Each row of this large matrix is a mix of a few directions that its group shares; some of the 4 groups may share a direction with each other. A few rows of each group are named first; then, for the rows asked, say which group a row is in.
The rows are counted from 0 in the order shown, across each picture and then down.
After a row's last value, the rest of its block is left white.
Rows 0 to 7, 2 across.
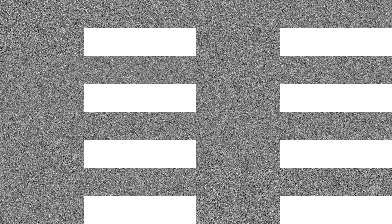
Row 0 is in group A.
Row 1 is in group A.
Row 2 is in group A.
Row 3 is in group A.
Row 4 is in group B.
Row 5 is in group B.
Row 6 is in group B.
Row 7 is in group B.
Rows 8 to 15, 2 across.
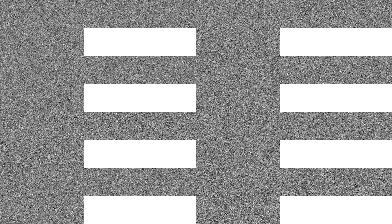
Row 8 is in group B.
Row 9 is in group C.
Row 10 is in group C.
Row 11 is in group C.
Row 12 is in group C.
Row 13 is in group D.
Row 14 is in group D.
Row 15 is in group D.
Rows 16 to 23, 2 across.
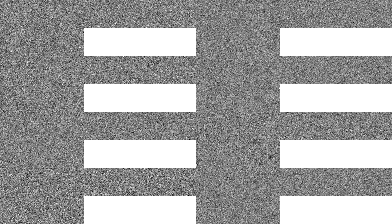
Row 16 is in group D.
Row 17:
C
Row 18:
B
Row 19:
D
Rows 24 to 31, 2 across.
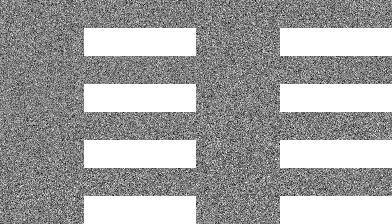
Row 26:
D
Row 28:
B
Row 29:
D
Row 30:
D
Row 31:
A
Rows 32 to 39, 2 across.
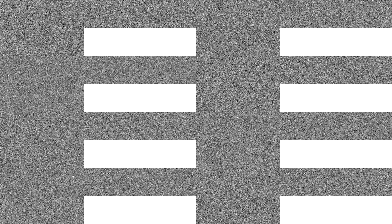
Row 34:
D
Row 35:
A
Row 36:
A
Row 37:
D
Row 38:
A
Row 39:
A
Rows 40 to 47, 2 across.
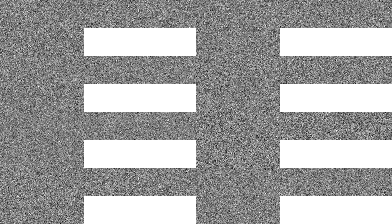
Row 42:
A
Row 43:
B
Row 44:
C
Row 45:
D
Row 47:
B
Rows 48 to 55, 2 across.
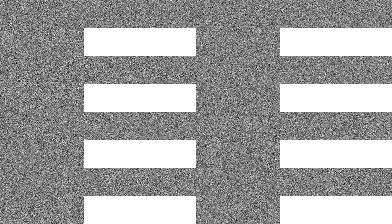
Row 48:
A
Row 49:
A
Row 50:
A
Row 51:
A
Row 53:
D
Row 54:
C
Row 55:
C
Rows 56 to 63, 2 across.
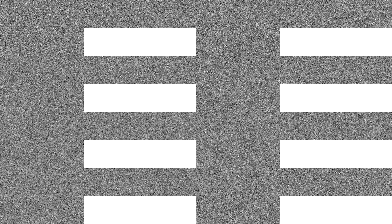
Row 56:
A
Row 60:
D
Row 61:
B
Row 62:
A
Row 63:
C
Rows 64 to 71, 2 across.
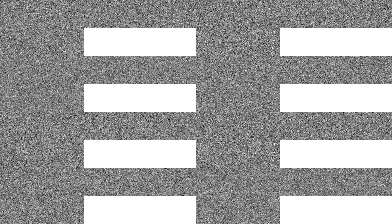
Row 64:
B
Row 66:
D
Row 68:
B
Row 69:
A
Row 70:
A
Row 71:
B
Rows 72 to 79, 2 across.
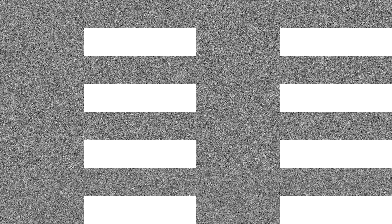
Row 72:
C
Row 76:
B
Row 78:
D
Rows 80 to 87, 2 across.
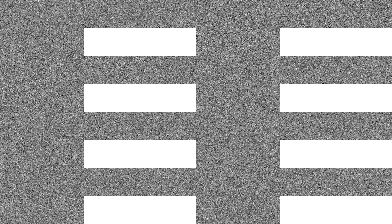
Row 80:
B
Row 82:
C
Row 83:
C
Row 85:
B
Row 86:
A
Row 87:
D
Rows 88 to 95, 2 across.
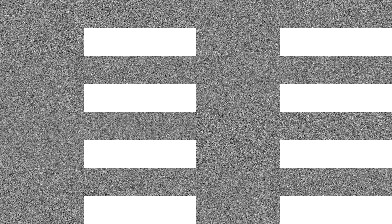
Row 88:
C
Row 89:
C
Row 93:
A
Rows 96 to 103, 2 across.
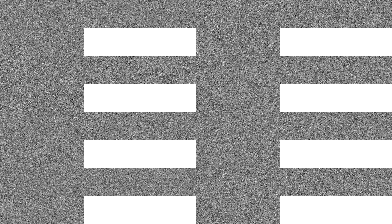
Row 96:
B
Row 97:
B
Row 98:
D
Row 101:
D
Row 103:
B
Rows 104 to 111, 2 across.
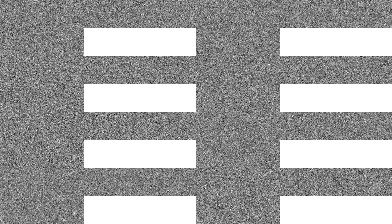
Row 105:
B
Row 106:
A
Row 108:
B
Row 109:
B
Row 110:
B
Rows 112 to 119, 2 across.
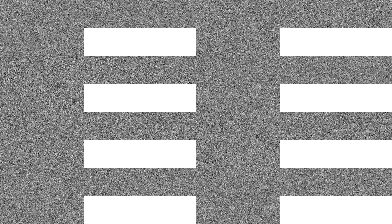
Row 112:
A
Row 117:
D
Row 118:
B
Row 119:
D
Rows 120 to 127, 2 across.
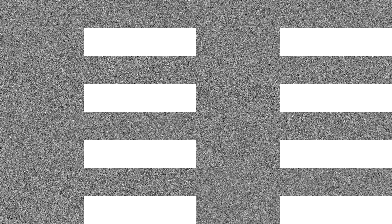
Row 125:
B
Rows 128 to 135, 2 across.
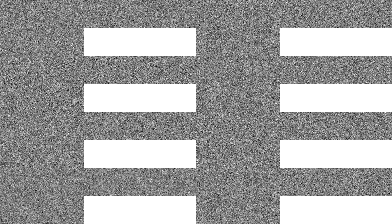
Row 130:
B
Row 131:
D
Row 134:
B
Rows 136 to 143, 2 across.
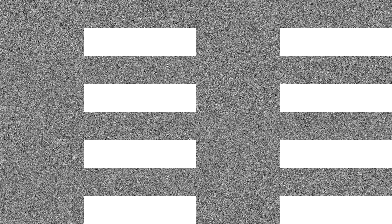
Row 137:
B
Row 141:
C
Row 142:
C
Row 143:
D
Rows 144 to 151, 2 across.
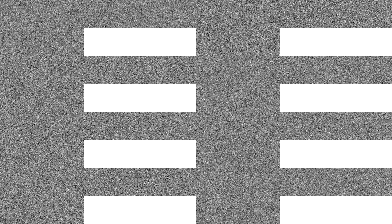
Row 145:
C
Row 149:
D
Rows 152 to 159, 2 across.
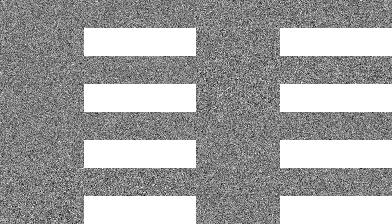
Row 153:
A
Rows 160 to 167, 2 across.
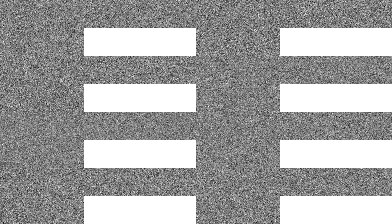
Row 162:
D
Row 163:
B
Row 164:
C
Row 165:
C
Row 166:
B
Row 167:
A
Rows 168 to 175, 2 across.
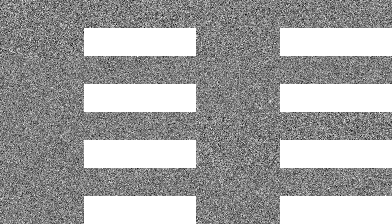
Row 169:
A
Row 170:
C
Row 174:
C
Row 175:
D
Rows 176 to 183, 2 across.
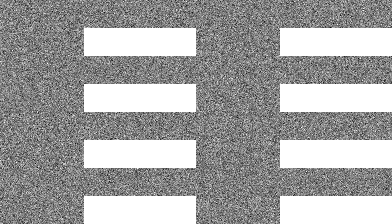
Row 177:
C
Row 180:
B
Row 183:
A
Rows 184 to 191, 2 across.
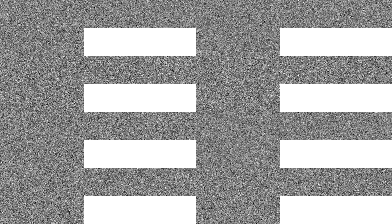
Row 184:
A
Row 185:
C
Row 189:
C
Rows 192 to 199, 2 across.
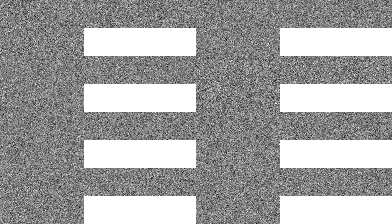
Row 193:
D
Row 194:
C
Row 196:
D
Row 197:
D
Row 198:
B
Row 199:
D
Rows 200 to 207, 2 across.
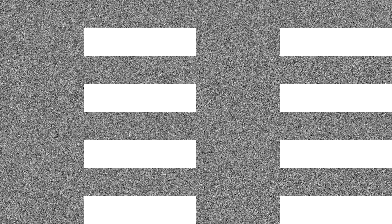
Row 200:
B
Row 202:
D
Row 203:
D
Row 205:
D
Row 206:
D
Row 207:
D
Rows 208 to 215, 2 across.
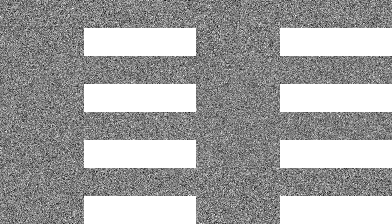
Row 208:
A
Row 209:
B
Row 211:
B
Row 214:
B
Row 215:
B
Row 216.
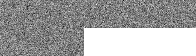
